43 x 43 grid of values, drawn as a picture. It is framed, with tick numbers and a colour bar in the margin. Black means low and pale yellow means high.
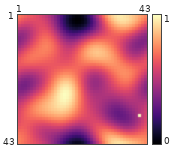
One lone cell stands out, far higher than its neighbours. There is no overall slope. The top middle is the ninth with the lowest average.
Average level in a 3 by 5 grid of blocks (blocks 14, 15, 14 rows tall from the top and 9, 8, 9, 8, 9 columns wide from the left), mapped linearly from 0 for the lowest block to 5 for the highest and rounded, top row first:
31043 | 25433 | 33122
